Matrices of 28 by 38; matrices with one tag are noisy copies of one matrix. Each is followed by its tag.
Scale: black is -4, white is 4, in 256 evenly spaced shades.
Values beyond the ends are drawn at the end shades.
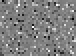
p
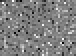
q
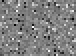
p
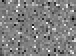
p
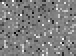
q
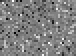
q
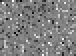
q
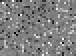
q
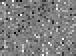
q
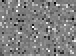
p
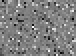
p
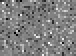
q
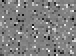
p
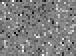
q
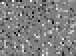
q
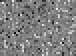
q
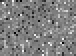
q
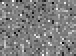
q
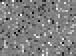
q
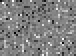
q
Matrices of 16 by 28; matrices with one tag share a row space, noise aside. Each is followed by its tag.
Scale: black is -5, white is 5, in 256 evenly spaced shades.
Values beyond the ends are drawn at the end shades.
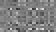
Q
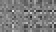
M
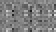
M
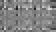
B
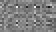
B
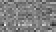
B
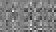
M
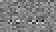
Q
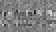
B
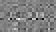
Q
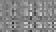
M
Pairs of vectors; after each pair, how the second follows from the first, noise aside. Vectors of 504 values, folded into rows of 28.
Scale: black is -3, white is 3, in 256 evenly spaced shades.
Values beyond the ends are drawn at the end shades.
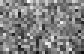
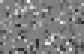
partly zeroed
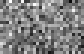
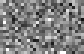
shuffled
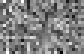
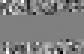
partly zeroed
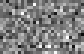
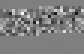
partly zeroed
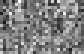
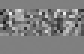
partly zeroed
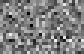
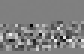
partly zeroed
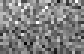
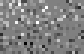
partly zeroed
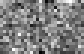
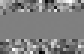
partly zeroed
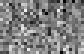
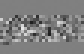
partly zeroed
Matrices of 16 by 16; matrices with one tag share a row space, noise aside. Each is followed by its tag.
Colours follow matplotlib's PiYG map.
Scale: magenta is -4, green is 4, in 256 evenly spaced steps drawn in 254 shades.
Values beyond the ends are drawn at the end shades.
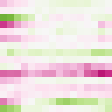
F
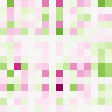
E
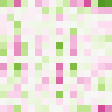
E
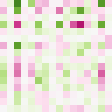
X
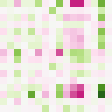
X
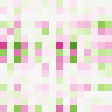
E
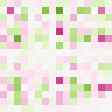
E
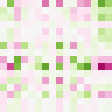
E
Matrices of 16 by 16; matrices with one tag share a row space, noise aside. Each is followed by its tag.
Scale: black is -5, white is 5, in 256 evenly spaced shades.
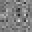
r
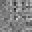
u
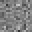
r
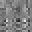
r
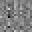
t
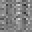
r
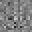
t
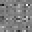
r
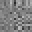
u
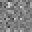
t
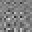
t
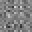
t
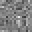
r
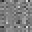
r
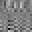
t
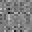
t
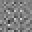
t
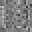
r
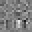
r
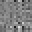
u
